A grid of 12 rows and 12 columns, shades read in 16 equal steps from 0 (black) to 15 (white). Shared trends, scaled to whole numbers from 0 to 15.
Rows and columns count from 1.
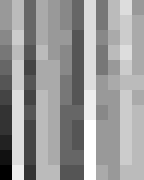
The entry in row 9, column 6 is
6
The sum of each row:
112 112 112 110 106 108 108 108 108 107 107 105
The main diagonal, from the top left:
9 11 6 11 10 7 5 14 9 9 12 11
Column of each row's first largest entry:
8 8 8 8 8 8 8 8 8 8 8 8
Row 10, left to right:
2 13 4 11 10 6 5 15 9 9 12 11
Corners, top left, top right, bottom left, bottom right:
9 9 0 11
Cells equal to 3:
3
